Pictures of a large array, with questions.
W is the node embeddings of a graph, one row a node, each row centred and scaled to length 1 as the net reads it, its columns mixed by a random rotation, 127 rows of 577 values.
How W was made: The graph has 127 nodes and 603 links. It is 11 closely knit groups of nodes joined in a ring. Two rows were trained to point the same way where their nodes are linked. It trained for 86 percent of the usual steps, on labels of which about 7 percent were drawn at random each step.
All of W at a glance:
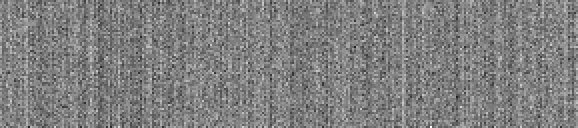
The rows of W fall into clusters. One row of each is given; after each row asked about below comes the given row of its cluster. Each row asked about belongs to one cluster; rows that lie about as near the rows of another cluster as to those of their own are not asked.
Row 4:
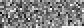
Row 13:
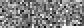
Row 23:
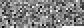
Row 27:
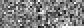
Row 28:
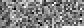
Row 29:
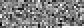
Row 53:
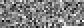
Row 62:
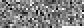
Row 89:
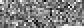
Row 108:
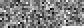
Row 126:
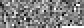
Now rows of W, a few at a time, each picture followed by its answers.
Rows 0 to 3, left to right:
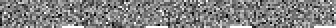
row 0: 4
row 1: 53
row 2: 4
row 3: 28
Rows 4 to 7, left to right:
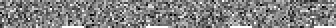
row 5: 23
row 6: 108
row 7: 62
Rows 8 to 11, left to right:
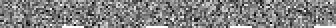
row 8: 13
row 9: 23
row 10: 126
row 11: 27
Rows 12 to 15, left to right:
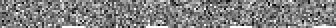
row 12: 53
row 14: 62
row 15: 4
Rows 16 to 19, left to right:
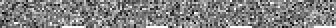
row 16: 53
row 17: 62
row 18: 23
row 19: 28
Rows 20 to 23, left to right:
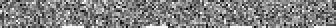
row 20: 108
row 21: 89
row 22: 29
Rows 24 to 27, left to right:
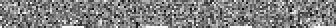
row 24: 13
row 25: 89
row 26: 108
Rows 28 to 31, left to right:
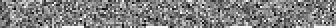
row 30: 89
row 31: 28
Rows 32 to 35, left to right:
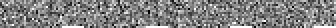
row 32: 126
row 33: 27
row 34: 62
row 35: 28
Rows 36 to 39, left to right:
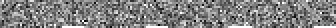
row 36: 53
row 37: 13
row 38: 89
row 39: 108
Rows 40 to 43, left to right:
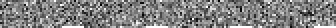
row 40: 108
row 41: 4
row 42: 126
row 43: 27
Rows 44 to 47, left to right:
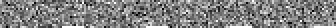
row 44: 62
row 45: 27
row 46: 89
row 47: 89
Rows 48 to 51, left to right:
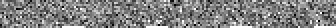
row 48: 29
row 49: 13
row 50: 62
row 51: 108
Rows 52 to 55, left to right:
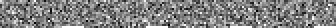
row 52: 89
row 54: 29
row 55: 126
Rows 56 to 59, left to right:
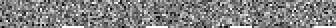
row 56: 23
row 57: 108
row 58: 53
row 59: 53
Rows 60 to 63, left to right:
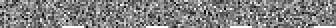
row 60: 108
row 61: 23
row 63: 126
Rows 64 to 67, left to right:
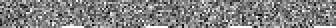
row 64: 4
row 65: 23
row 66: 23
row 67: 23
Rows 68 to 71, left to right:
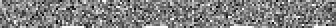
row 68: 62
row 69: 89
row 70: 126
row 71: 13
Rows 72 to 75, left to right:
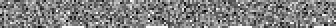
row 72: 108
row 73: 108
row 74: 4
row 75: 53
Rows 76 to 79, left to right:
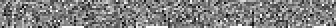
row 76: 23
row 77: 28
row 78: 4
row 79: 4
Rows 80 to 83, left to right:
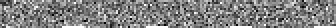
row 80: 27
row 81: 13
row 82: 23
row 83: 126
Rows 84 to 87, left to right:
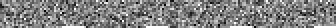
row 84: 126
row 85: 27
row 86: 62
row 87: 27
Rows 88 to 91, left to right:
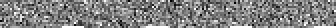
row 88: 13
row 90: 62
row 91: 4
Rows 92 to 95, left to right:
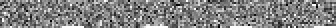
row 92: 4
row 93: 89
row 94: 62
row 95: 13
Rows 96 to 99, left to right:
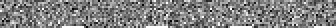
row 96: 53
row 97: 28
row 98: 53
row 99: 23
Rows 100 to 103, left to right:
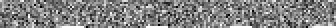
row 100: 89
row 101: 23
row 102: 4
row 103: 89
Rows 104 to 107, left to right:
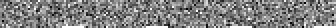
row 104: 27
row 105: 23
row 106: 29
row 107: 28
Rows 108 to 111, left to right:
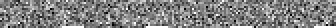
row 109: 53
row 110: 108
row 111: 13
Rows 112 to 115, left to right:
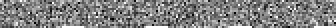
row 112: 89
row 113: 126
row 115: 53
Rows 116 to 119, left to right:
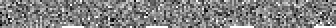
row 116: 4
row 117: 126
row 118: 27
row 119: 108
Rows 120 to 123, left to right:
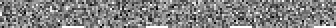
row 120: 23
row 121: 62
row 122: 108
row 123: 4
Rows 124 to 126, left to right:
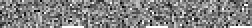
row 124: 4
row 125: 108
